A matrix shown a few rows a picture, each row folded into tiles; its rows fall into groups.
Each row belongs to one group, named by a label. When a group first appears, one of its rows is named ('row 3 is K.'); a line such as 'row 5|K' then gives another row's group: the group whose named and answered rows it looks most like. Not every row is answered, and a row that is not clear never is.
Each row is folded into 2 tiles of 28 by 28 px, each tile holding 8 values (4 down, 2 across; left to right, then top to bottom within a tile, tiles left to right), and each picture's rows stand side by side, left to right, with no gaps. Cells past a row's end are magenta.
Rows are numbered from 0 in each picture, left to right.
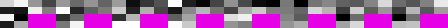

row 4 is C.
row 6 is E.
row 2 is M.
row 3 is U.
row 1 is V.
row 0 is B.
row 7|E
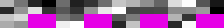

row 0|C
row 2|V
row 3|B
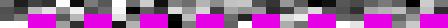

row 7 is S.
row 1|U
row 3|S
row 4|B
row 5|C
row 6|M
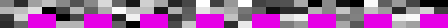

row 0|S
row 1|E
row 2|S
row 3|S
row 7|C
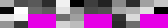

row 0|C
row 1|U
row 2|S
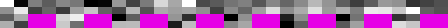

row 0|U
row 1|C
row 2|E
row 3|B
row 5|S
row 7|U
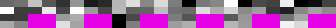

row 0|V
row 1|C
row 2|V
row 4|U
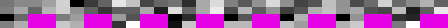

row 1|U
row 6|E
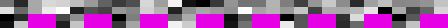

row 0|V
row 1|V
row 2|S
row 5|E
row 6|S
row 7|V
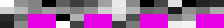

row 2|B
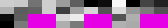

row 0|V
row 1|C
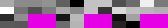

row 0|V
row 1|S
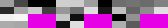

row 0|C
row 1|B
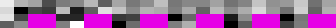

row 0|B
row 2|V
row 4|S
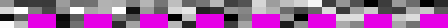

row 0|U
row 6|C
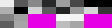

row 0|B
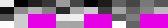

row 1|C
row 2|M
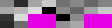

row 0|S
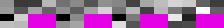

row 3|B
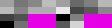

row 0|V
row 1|V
